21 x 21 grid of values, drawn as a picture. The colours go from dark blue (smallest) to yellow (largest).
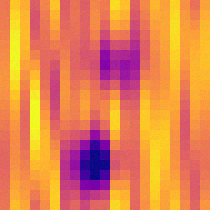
Histogram: skewed, a long tail of low values. Ninth with the lowest average: bottom middle. Slope: none. Dips: two.
